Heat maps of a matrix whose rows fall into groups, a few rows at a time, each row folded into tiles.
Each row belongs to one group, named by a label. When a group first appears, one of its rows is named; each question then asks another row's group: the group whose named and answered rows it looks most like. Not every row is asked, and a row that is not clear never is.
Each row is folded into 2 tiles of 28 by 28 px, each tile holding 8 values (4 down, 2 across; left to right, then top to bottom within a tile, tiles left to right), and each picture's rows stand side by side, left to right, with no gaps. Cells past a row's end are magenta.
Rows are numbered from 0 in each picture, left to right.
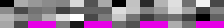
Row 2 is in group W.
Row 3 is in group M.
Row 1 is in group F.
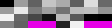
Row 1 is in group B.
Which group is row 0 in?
W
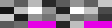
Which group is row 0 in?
B
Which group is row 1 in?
B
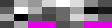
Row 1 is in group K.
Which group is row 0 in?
B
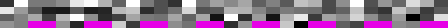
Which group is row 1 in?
F
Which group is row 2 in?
K
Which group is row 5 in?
F
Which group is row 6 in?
K
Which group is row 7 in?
M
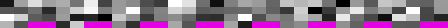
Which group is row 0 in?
F
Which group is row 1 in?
B
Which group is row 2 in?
W
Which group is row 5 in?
K
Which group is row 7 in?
W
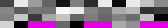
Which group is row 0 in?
F
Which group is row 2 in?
K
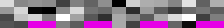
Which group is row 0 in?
K
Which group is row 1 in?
W
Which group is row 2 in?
F
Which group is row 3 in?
F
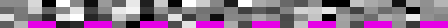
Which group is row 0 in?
B
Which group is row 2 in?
W
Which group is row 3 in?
B
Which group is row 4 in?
F
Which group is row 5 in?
B
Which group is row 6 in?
F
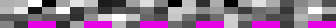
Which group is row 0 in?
M
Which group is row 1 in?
M
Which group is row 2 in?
F
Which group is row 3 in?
W
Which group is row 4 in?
F
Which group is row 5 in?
B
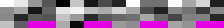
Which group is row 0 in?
M
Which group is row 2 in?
K
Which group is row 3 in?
M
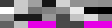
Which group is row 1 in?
K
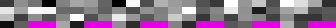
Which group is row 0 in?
B
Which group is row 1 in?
F
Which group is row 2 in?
F
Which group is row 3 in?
W
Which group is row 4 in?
M
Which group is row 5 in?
M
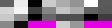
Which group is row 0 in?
W
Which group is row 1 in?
M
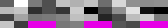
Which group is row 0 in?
K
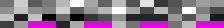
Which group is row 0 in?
B
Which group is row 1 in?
M
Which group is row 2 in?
M
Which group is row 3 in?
B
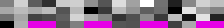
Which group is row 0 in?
B
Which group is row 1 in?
K
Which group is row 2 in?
M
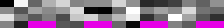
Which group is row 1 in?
K
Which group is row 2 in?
W
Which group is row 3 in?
W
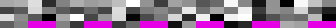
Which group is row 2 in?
M
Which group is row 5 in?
K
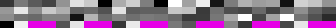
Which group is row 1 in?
M
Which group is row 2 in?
M
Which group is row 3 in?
M
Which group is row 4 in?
F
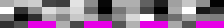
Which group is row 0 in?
M
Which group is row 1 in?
K
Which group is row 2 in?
K
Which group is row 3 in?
K
